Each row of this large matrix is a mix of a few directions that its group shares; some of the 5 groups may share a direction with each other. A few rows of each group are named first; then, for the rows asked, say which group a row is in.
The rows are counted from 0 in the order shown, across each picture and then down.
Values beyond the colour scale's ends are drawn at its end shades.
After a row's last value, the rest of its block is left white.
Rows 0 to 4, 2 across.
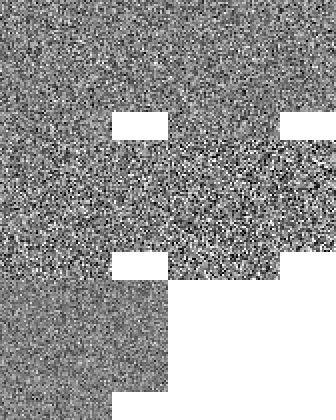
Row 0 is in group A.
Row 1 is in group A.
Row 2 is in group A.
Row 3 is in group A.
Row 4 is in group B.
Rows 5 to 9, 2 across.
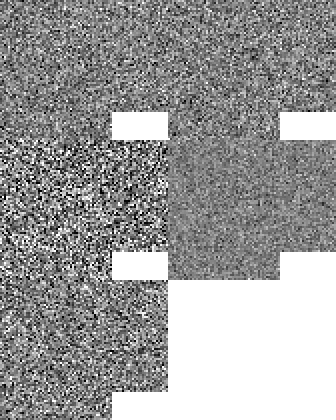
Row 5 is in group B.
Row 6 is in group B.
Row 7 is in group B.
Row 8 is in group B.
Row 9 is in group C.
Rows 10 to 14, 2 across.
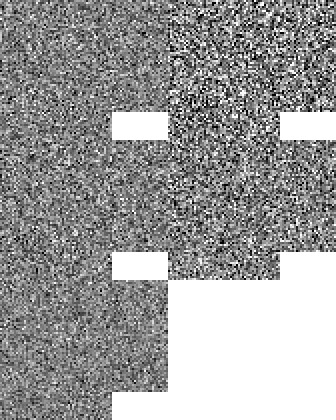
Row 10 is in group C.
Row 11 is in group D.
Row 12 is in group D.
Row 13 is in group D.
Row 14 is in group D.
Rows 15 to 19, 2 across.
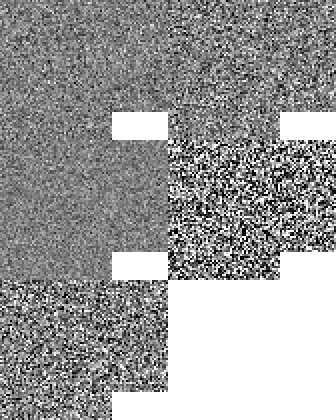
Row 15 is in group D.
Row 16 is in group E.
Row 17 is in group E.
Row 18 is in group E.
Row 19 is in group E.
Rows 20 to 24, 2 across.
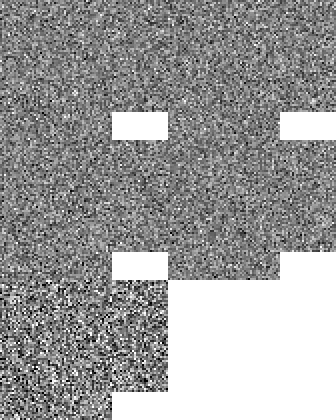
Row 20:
A
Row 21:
E
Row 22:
A
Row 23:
D
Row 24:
E
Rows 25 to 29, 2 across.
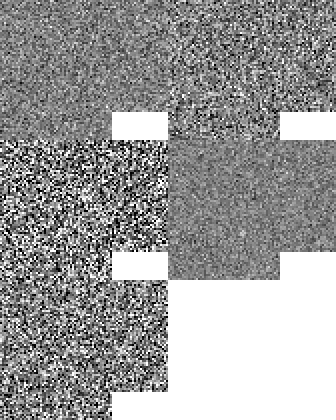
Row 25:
A
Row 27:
B
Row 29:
A
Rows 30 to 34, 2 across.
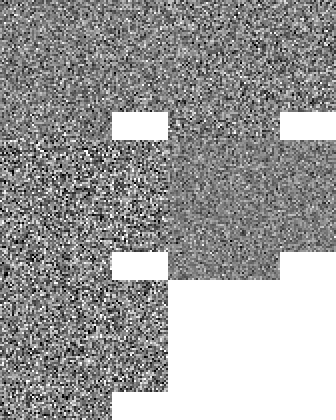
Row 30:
B
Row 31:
E
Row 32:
B
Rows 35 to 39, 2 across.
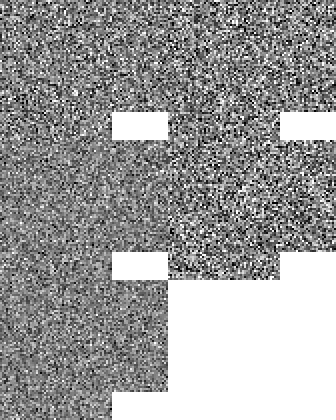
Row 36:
D
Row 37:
A
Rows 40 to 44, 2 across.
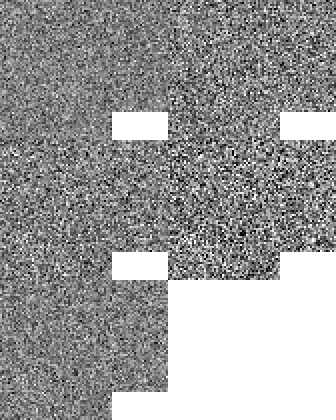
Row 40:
B
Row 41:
A
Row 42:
B
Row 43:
B
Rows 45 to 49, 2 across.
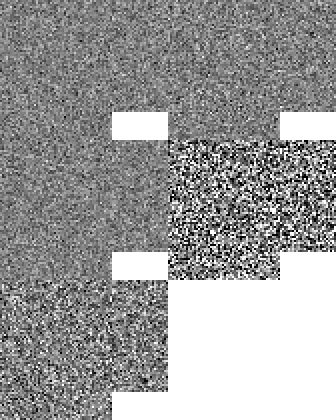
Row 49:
E
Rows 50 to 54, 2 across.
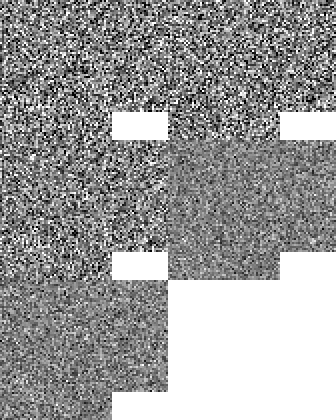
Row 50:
A
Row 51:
A
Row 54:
B
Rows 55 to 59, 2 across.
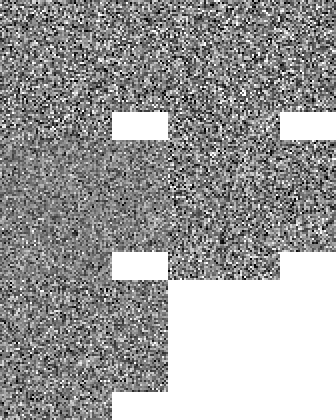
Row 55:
E
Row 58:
D
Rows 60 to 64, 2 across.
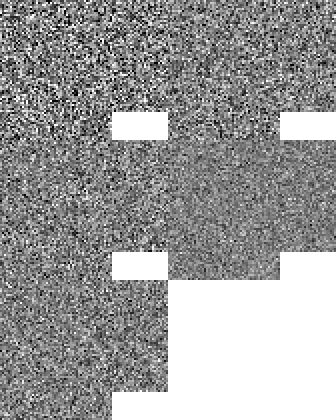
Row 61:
E
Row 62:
D
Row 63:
B
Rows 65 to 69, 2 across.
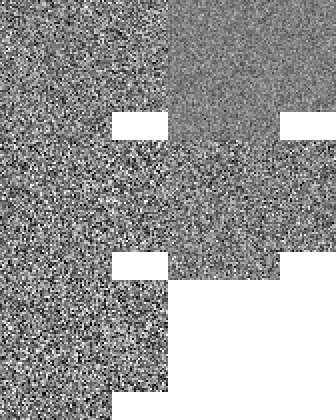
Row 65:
C
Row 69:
A
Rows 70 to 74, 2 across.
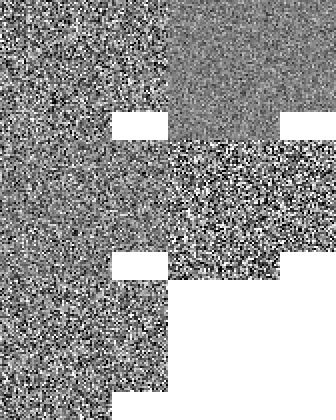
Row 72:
C
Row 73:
D
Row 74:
D
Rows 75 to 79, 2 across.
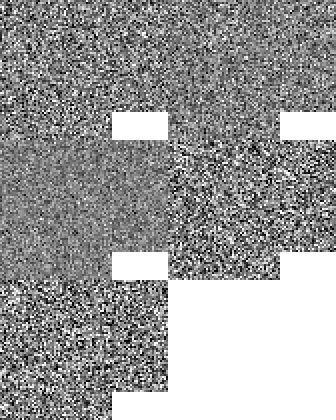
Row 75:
C
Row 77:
B
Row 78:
C
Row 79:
B
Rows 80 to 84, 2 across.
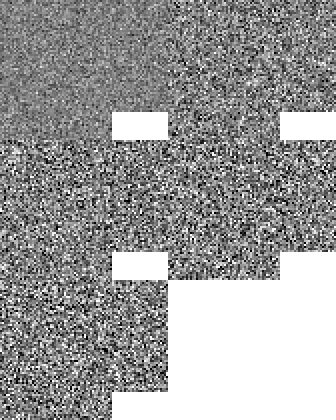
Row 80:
A
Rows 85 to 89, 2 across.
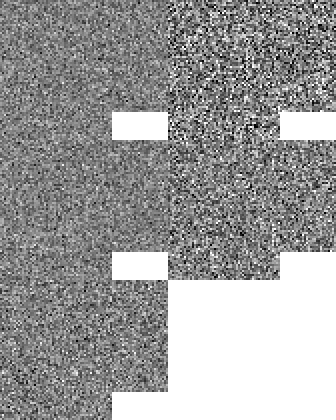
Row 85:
E
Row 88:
B
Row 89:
A
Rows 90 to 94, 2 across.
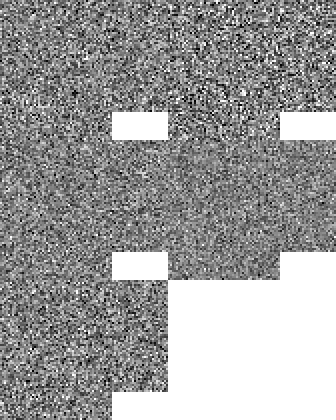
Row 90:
B
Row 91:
C
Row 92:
C
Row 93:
A
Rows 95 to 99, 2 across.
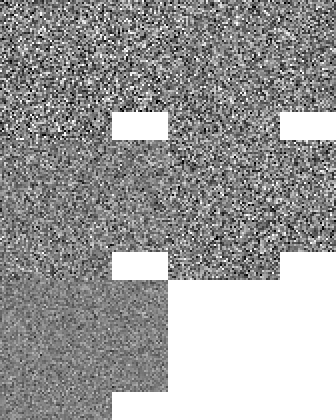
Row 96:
C
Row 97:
A
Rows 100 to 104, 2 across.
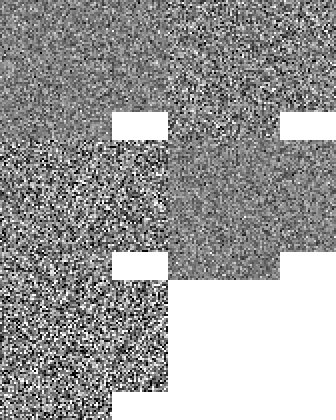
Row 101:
E
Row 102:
A
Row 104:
A
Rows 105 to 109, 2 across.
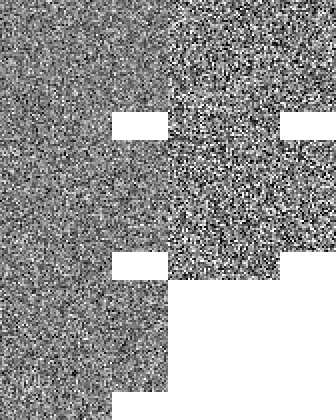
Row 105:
B
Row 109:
D
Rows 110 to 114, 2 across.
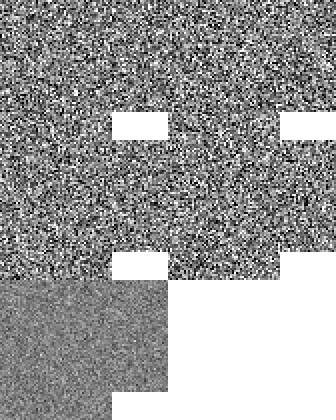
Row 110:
E
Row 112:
B
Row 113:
D
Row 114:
C
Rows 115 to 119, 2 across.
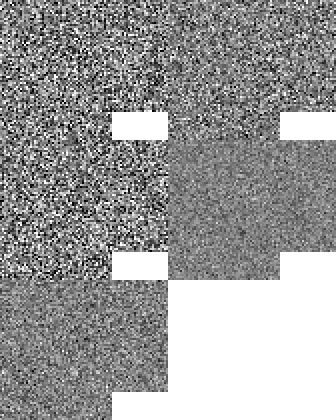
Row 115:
D
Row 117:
A
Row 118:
A
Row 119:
A
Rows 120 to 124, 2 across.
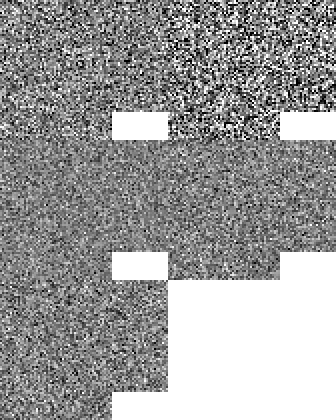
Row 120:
B
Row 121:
D
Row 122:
D
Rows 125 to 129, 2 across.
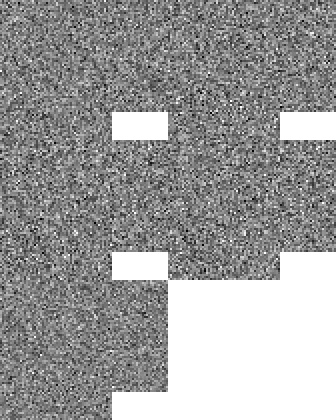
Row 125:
B
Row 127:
B
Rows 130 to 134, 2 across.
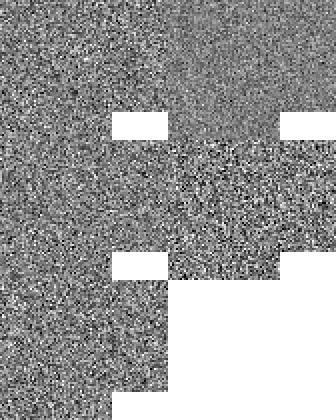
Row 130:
A
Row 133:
D
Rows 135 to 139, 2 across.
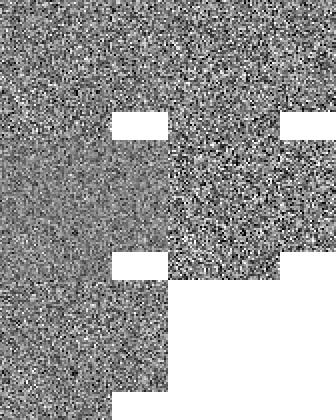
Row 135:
A
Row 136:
A
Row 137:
D
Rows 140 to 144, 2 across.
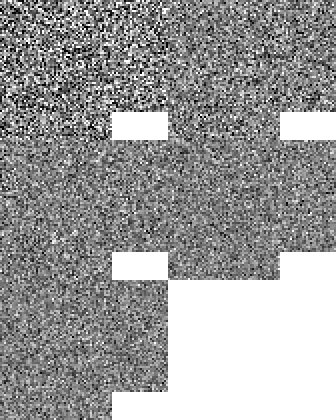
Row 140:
B
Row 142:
D
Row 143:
B
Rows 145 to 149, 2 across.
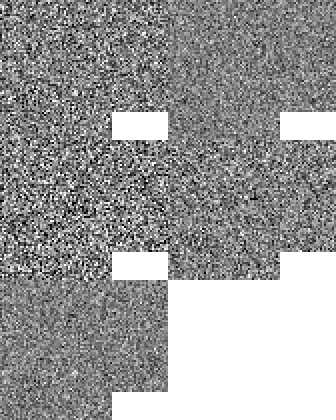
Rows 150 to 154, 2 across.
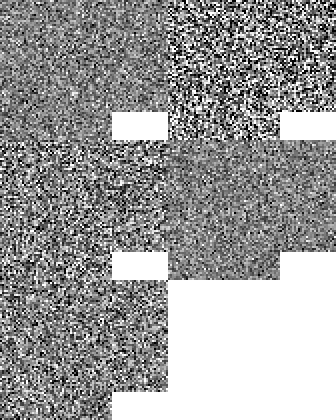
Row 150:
A
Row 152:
D
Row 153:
A
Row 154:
C
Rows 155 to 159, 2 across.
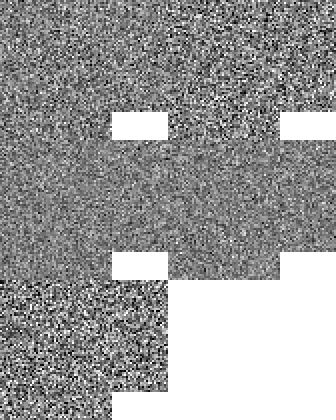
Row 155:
B
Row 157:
D
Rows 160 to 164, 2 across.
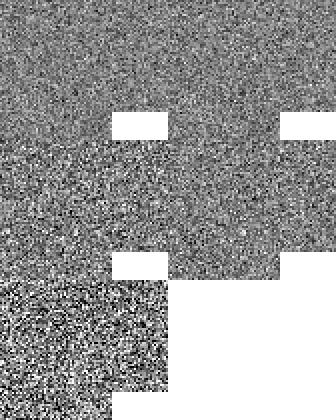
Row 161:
B
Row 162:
E
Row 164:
B
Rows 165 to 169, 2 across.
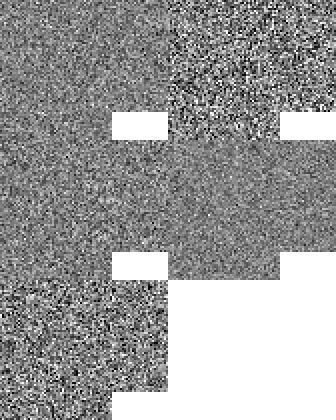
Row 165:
A
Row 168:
C
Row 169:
E
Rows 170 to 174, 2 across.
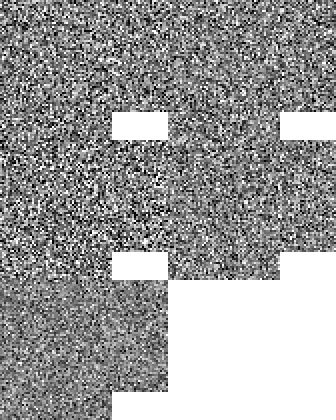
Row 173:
B
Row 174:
A
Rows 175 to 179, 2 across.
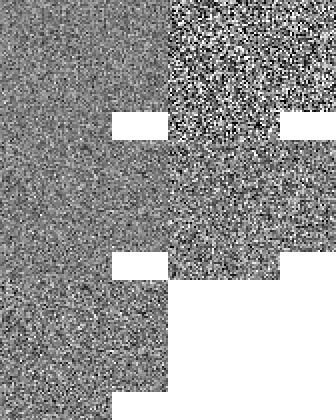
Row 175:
D
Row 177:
C
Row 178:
B
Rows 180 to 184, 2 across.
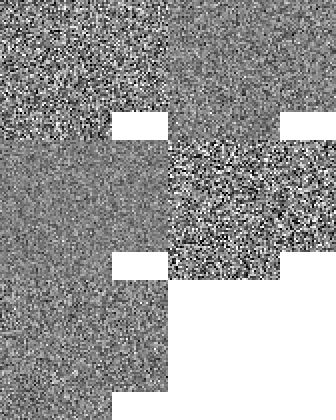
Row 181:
E
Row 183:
E
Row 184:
D
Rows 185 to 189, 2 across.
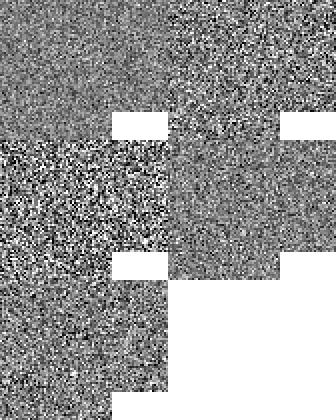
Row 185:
A
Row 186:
A
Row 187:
E
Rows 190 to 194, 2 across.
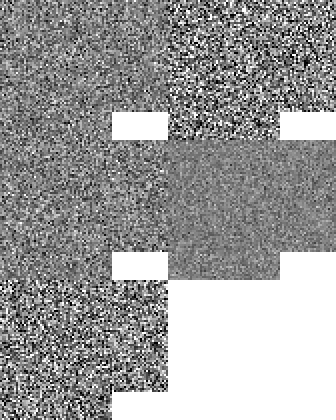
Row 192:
A
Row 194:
D
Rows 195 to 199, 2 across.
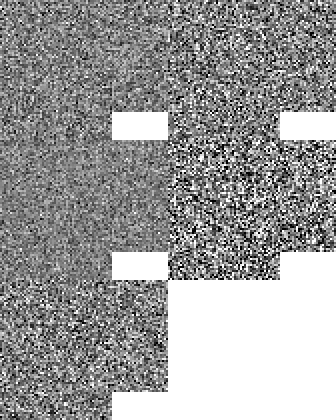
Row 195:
D
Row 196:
C
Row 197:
B
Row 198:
D
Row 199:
A
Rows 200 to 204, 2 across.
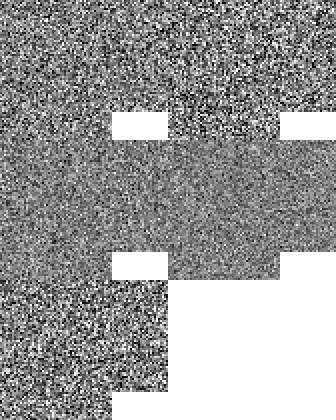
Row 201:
B
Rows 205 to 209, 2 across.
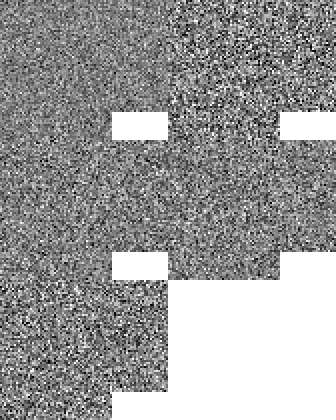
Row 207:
A
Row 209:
D
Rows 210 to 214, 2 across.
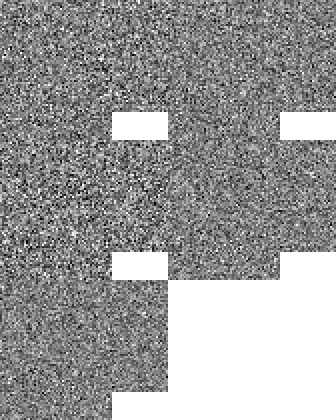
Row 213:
C
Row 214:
C
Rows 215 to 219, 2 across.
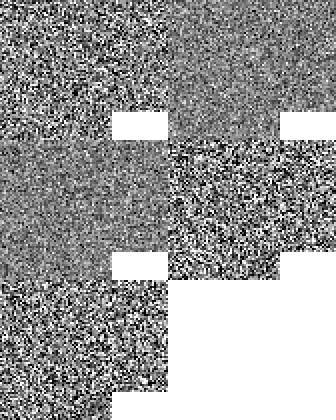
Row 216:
B
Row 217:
B
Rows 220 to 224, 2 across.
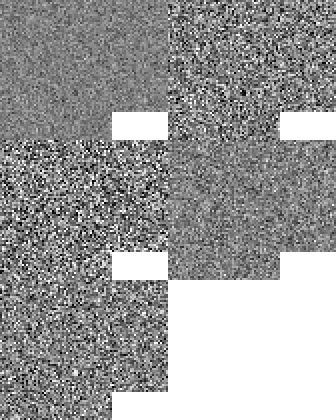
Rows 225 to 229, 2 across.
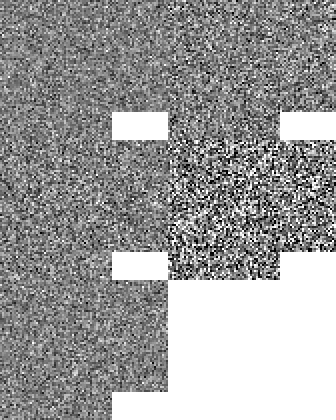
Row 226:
D
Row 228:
A
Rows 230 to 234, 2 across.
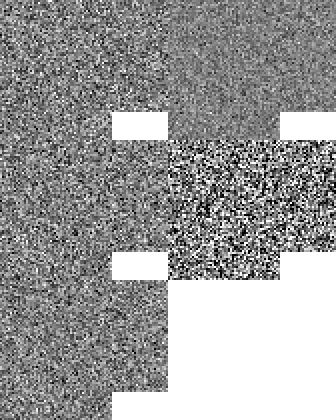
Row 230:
A
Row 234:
C
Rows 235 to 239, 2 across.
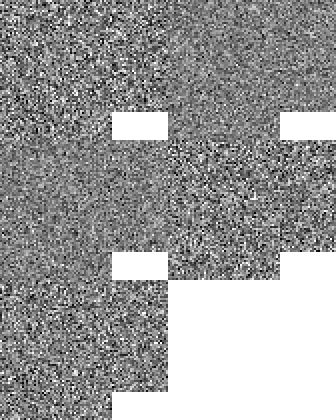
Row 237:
D
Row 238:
D
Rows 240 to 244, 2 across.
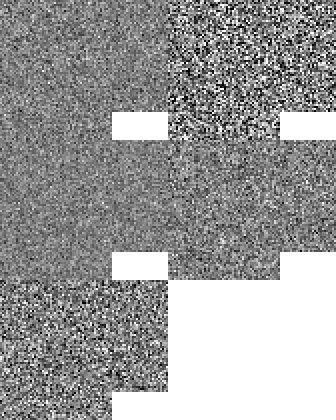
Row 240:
D
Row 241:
D
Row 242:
B
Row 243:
D
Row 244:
E
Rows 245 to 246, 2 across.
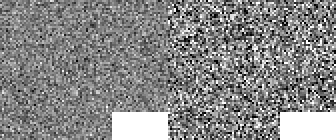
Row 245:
A
